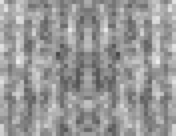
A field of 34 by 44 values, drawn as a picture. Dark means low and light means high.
Seam: none. Stripes: upright, repeating 10 times. Ninth with the lowest average: centre. Odd rows or columns: none. Mirror symmetry: left to right.
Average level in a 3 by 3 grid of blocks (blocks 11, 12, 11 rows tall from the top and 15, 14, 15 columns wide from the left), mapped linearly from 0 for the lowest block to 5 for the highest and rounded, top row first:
5 3 5
5 0 5
4 2 4
